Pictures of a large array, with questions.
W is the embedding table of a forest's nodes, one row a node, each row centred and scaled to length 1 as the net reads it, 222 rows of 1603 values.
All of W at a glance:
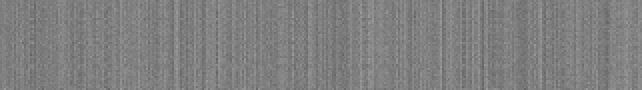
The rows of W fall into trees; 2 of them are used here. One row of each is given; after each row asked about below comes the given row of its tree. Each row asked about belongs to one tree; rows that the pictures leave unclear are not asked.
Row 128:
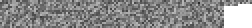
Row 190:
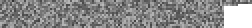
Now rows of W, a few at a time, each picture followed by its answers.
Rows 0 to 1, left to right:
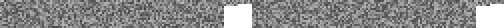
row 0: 190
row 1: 128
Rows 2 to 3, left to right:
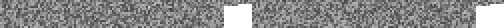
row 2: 128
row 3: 190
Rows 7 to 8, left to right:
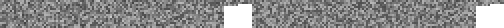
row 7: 190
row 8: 128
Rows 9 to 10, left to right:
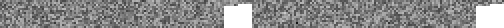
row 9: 128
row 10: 190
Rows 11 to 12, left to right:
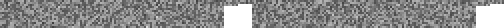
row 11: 190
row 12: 190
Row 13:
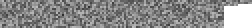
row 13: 190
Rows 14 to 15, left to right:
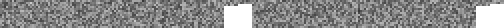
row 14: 128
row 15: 190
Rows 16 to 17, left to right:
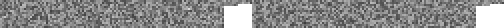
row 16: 128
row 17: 128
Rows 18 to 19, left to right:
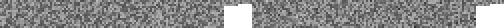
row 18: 128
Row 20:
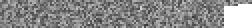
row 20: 128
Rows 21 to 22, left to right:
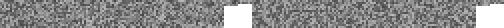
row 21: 190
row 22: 128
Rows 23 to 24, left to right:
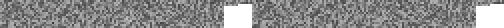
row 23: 190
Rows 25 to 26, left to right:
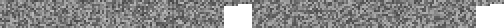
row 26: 128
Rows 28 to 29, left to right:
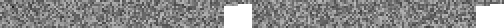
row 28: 190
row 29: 190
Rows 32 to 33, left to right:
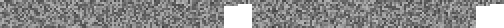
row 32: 190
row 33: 190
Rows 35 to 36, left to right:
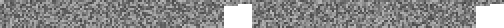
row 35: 190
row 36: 190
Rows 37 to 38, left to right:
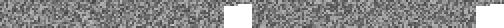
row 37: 190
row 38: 190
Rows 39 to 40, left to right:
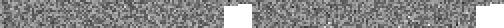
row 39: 128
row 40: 190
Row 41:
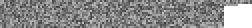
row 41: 190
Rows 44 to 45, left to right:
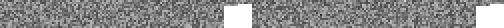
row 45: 128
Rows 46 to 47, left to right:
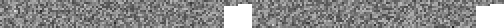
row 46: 128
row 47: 128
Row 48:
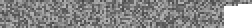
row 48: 190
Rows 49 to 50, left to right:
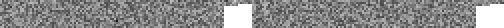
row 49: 128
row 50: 128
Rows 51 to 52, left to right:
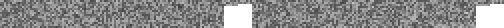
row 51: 190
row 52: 190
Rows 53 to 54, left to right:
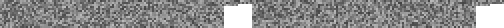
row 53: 190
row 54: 190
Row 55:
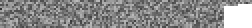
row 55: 190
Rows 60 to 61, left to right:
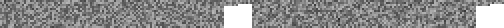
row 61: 128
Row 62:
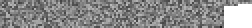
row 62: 128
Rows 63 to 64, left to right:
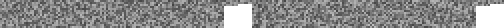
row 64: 190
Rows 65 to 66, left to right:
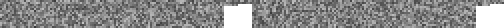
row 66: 128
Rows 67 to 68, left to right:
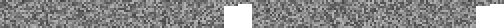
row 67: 128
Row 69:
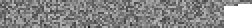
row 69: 128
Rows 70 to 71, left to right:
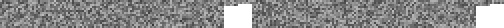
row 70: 128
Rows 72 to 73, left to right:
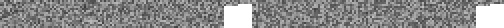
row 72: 190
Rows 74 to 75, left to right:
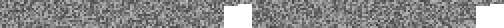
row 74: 190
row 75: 190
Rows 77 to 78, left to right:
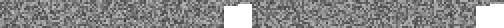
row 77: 128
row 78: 128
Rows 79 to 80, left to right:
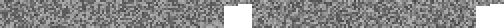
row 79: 190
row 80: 128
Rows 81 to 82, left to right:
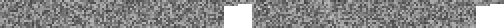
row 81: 190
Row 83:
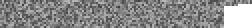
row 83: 190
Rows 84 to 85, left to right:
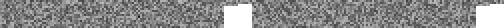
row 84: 190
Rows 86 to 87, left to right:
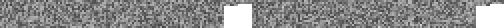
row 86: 190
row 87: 128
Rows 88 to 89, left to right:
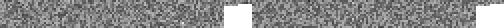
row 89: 190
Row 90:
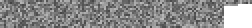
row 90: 190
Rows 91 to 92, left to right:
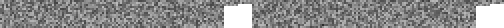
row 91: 190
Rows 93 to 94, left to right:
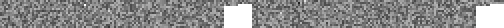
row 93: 128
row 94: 128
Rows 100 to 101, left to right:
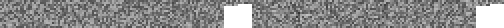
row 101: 128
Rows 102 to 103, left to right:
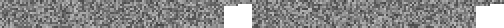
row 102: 190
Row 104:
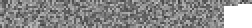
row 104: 128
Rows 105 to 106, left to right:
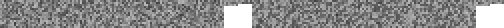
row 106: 128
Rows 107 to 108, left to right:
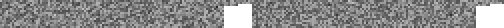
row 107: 128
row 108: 128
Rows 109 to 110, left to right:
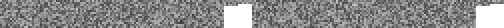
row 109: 128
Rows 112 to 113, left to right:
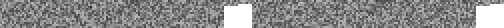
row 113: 190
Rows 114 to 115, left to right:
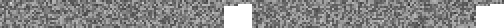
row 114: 128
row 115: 190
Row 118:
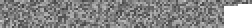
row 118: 190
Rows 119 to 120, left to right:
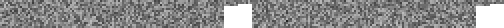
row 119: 190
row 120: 190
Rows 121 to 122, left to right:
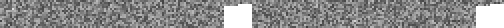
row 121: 128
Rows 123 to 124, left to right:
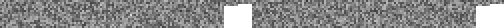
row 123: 190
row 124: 190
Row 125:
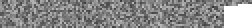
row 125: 128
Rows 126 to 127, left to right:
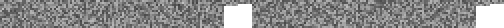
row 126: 190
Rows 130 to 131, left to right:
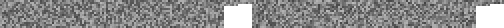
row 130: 190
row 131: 190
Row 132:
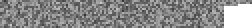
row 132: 128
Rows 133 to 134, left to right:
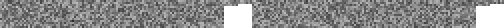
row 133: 190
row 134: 190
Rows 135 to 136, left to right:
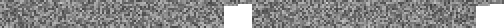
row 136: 190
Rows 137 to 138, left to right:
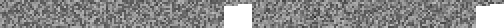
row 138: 190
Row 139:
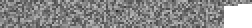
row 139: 190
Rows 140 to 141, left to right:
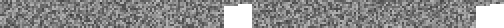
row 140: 128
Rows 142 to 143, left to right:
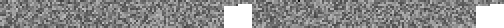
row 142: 128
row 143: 190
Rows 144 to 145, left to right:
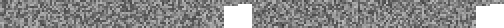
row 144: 128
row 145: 190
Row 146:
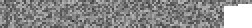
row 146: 190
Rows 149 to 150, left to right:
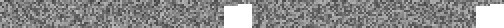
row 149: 190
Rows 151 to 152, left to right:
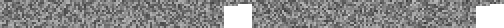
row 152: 190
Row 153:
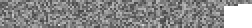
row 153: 128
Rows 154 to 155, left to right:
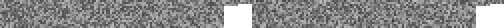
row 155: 190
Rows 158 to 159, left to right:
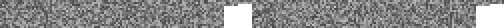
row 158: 128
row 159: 190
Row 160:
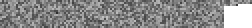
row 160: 128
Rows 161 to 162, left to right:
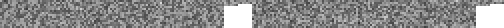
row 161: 128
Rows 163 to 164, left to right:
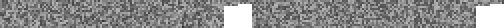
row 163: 128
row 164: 128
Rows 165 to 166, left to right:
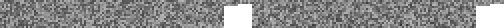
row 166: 128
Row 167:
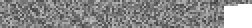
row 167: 190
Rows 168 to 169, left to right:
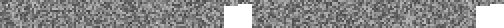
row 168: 128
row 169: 128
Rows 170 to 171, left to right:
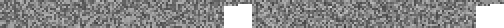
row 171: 128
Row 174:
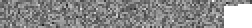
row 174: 128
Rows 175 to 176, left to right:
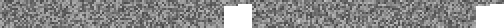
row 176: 190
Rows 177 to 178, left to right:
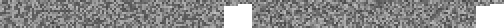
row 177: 128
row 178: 190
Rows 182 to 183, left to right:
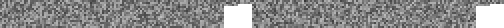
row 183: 190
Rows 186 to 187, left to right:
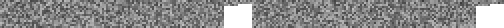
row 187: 190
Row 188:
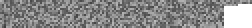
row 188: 190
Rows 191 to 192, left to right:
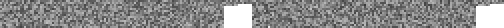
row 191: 190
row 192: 190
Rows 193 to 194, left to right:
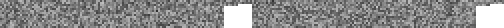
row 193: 190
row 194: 128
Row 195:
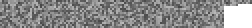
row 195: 128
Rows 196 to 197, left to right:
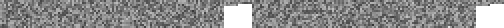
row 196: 190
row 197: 128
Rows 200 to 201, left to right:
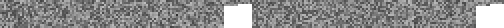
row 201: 128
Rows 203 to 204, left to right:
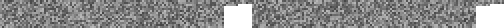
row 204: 190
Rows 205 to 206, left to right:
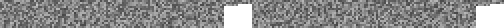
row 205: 190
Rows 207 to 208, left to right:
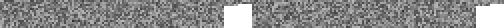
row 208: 128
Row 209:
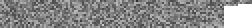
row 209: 190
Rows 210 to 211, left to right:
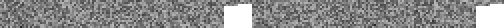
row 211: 128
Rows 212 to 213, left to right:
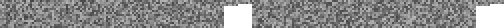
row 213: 128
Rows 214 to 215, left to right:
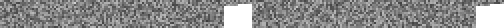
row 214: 190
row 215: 190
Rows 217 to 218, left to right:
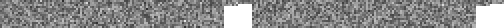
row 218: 190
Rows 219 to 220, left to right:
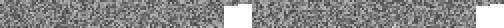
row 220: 128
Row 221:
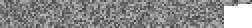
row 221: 190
